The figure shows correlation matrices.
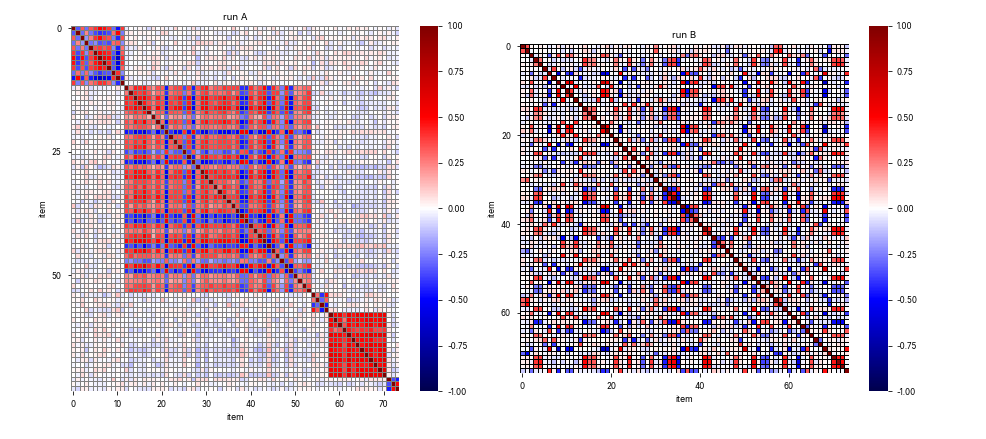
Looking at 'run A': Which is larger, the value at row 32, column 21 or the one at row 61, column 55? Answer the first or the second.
the second
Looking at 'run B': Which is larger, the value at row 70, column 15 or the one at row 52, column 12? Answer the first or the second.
the first
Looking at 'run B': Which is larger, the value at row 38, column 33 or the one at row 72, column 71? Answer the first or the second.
the second
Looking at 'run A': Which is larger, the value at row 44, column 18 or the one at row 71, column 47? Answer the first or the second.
the second
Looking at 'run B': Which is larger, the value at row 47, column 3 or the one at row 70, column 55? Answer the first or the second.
the first
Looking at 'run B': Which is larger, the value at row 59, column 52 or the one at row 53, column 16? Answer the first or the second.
the first
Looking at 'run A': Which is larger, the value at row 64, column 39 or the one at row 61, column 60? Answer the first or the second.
the second
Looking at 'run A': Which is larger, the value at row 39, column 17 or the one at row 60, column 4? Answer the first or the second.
the second
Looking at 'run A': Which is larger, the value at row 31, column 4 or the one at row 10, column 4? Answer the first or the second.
the first
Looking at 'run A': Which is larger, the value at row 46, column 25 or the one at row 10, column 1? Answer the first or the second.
the second
